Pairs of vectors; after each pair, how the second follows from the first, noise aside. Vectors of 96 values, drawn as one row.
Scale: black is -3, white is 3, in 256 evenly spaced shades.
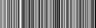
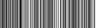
negated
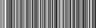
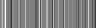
partly zeroed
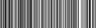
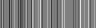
partly zeroed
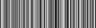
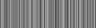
shrunk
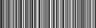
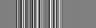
partly zeroed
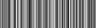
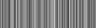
shrunk
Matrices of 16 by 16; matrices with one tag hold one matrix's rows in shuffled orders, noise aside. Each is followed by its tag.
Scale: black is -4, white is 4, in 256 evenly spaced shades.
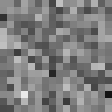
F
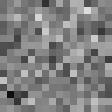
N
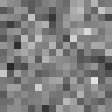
N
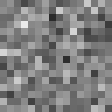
F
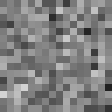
F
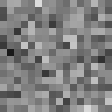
N
